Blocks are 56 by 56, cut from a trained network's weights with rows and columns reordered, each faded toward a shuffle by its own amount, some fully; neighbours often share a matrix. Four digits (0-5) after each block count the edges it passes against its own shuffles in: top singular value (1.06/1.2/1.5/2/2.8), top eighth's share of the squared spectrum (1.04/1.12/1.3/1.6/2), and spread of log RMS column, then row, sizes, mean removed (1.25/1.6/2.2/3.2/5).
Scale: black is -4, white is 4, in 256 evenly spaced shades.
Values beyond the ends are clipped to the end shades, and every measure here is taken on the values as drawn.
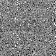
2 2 2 0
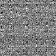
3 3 3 0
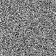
2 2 0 0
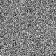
3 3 1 0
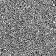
0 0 0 0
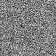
0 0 0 0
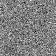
0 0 0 0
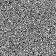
0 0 0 0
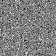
0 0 0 0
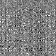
3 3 0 3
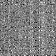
3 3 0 3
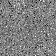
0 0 0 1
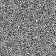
1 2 0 0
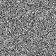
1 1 0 0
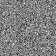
1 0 0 0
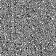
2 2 0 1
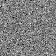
1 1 0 0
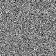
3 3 1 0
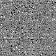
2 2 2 0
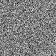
1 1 0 0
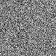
2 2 0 0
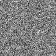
2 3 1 0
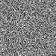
2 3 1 0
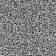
0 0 0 0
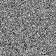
0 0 0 0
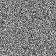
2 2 0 0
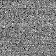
1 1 1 0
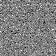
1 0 0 0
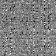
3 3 3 0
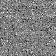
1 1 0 0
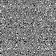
1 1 1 0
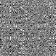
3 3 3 1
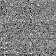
2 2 2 0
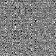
2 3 3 0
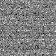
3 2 2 0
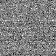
2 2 1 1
